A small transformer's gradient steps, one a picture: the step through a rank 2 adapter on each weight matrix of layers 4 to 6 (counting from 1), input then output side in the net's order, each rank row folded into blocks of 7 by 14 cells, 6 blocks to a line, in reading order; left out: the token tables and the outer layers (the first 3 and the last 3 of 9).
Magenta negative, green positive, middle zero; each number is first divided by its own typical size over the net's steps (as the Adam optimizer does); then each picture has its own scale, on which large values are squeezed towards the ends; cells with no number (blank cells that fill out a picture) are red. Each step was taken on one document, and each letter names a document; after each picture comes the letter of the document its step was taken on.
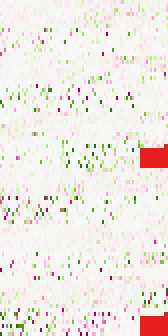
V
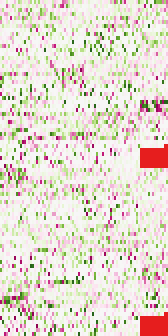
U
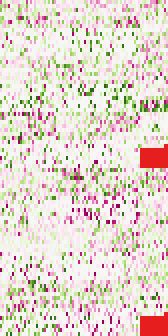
U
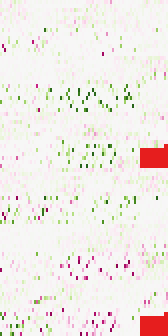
V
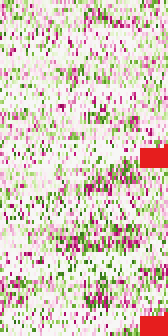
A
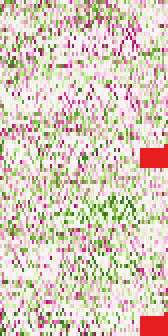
A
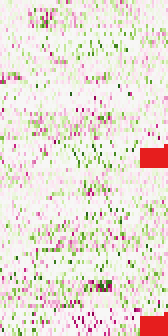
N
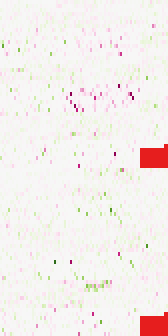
N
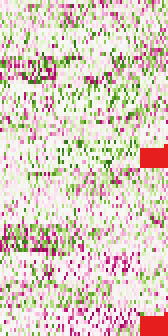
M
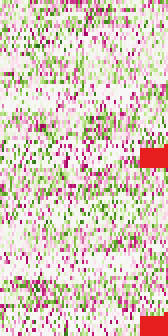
A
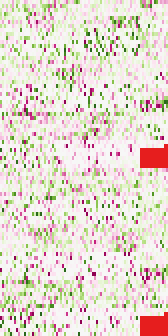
U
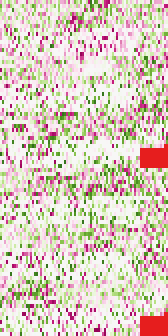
A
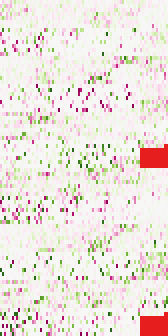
V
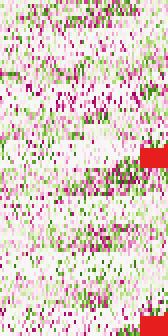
A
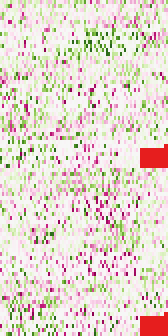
U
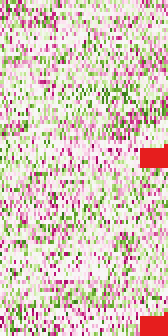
M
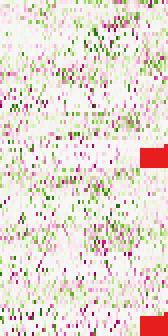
U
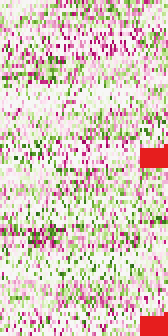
A
